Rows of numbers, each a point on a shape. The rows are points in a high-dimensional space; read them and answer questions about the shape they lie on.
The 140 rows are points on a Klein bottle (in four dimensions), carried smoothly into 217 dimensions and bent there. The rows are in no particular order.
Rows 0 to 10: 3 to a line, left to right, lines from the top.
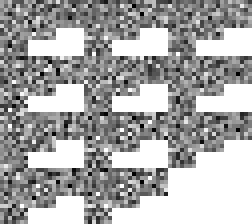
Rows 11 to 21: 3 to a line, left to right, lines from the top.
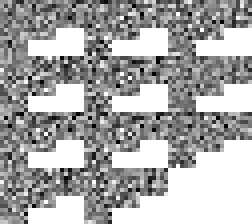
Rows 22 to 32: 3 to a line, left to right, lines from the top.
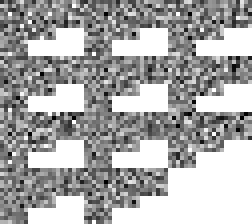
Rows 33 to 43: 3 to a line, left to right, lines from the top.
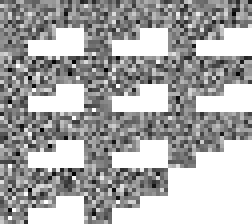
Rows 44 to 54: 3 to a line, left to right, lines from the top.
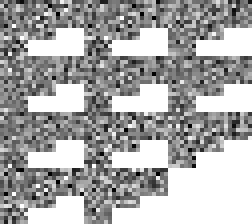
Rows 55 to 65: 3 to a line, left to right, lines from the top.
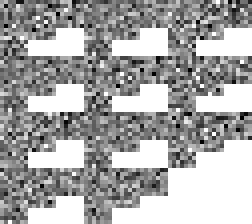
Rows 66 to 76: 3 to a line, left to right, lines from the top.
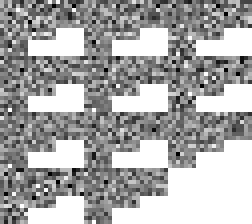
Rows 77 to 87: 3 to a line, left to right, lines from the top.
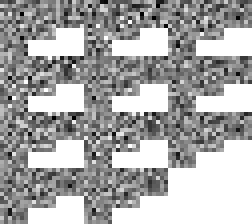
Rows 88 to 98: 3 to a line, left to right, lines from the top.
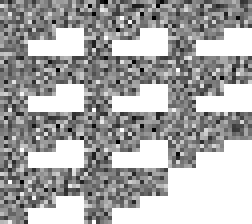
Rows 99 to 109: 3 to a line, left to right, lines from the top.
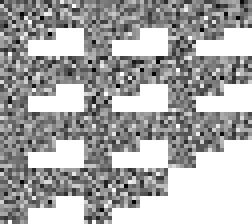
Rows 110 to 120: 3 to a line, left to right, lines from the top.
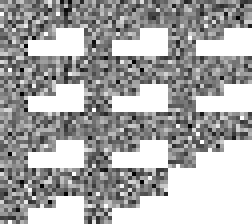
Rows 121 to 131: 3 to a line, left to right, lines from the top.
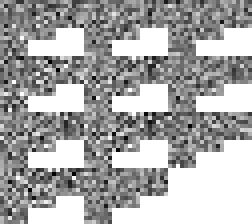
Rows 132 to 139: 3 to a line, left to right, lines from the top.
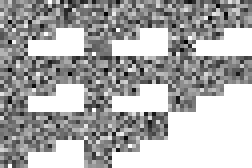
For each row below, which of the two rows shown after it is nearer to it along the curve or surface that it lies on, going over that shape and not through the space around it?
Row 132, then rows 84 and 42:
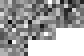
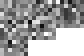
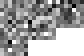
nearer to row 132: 42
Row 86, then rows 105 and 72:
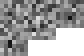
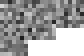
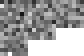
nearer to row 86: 105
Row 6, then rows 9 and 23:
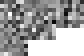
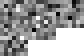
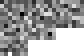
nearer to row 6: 23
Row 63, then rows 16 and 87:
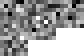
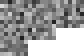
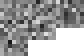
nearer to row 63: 87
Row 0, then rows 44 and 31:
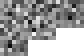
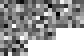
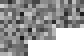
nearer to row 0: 31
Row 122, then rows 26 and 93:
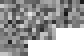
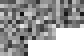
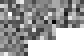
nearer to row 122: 93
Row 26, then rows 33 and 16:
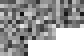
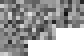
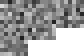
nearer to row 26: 16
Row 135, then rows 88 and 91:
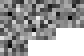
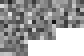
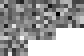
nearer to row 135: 91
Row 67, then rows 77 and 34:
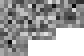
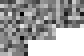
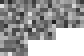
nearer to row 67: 77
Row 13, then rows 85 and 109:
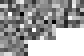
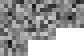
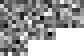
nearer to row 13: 109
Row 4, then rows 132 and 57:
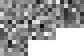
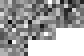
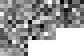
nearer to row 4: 57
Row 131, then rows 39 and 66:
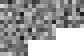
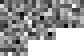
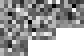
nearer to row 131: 39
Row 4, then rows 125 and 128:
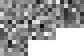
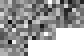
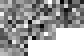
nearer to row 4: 128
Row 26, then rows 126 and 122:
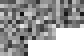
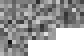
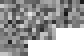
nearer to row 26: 126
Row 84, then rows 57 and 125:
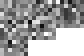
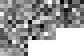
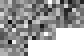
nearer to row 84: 57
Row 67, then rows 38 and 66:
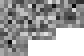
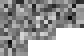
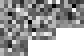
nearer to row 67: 38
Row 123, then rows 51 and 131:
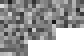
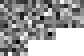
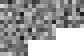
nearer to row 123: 131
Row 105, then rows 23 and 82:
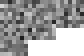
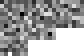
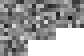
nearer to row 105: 23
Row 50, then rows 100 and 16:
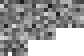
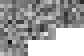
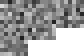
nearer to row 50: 16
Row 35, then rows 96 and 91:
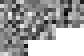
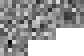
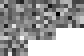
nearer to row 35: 96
